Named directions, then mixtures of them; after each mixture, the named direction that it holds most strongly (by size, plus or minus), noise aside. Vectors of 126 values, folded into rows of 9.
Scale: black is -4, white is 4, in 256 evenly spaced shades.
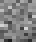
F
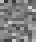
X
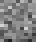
F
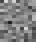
X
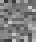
X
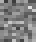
X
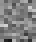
F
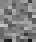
F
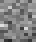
F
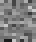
X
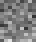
F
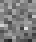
F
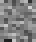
X
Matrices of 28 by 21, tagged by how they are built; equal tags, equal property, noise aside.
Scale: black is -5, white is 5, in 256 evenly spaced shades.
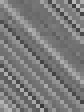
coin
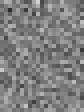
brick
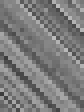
coin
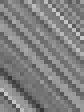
coin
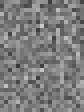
brick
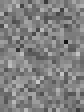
brick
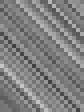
coin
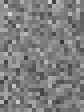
brick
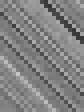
coin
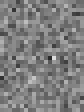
brick
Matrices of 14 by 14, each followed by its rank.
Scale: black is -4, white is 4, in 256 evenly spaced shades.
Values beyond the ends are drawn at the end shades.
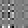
one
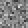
full rank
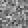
full rank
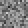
full rank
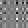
one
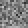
full rank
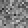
full rank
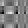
one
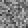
full rank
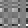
one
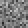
full rank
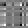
one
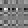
one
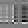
one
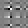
one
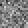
full rank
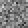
full rank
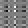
one
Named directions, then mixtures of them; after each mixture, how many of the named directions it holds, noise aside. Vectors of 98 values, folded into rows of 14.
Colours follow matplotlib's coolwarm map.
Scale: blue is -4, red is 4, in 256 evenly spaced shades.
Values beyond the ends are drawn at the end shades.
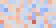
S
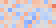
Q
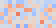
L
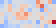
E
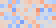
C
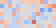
three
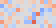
three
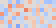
two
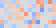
three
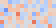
two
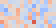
one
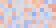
three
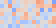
three
